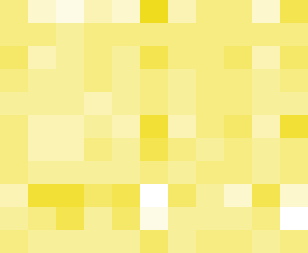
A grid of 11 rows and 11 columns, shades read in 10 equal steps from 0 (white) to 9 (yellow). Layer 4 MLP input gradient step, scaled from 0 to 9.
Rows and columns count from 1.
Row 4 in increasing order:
4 4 4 4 4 5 5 5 5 5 5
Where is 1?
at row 1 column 3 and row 10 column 6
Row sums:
44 54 54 50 46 51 50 49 53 44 50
